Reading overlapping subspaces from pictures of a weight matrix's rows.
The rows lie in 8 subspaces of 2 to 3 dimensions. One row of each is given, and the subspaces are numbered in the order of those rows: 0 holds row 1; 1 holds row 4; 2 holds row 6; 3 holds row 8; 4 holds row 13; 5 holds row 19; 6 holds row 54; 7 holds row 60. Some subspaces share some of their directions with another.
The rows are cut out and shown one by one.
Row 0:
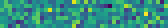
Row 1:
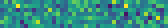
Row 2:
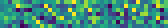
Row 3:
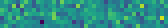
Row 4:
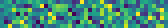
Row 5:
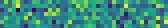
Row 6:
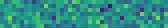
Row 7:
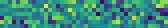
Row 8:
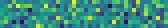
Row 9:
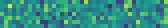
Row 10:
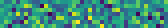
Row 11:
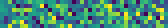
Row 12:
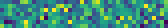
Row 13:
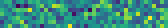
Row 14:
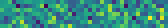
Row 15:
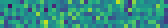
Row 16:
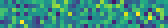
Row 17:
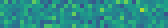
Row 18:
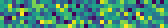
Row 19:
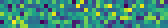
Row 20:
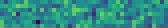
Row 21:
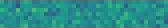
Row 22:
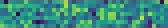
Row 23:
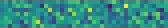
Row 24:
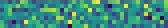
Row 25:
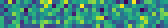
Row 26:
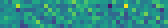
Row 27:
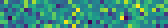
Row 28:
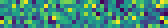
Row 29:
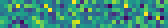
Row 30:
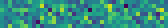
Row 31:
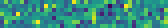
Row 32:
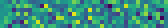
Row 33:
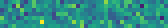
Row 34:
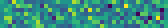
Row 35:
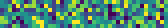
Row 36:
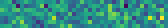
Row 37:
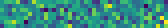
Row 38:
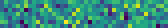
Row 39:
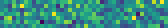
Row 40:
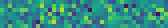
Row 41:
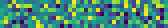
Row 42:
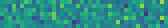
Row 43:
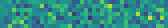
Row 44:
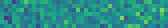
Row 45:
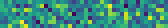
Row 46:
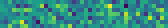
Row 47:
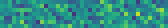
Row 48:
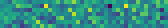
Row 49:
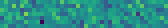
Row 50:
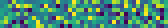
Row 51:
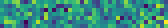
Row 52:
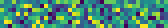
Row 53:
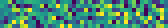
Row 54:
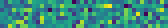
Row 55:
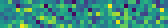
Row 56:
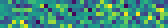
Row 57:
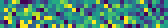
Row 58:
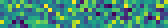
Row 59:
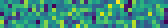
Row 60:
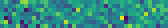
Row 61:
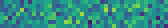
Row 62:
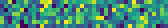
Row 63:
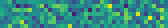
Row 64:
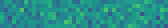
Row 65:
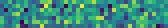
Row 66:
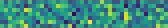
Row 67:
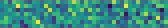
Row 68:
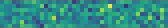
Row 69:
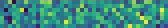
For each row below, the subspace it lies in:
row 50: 3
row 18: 5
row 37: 1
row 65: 2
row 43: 0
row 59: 4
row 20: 4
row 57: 7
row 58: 5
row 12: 1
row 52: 1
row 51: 1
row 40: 3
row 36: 6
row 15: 4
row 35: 6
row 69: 2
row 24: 1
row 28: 5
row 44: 7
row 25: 2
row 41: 3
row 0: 6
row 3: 6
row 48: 0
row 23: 3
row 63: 4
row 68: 2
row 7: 5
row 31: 4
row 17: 2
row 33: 6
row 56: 5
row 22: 4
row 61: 7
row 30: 3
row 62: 2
